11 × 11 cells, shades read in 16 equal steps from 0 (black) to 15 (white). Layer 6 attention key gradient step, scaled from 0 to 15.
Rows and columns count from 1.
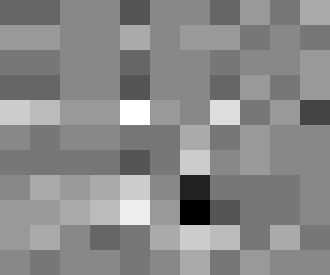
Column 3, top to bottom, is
8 8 8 8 9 8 7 9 10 8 8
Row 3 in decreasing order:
9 8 8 8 8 8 8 7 7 7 6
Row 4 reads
6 6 8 8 5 8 8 6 9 7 9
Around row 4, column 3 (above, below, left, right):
8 9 6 8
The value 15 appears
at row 5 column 5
